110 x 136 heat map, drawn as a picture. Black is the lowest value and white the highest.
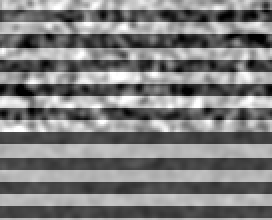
The bottom part is calmer, past a seam about 60% of the way down. Horizontal stripes repeat 9 times down the table. Overall the values sit about 50% of the way up the scale. The ninth with the lowest average is the top right. There are no lone odd cells. No overall slope runs across the table.
